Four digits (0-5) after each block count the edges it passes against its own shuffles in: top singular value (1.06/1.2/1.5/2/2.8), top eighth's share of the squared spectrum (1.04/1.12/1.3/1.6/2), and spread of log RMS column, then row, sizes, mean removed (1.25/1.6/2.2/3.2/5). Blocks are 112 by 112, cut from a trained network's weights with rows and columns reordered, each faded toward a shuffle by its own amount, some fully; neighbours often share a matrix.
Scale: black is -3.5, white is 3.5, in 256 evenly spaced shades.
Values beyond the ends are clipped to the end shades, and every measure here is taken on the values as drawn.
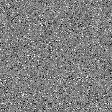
3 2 0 2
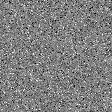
0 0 0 0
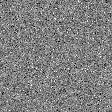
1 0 0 0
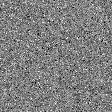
0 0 0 0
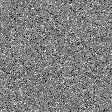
0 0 0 0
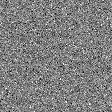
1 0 0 0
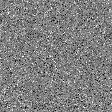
1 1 0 0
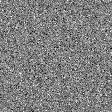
0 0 0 0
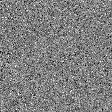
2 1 0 0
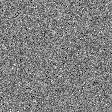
0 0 0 0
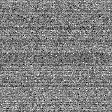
4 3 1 1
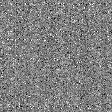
2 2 0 2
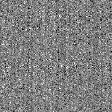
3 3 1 3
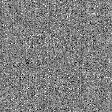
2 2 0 2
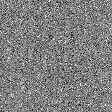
1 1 0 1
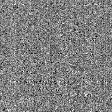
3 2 1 2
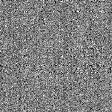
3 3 1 2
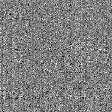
3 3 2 3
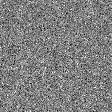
1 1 0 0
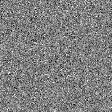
2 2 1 1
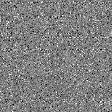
3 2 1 2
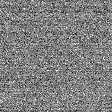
2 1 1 0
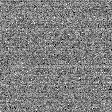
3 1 0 0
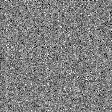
1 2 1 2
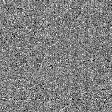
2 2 0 2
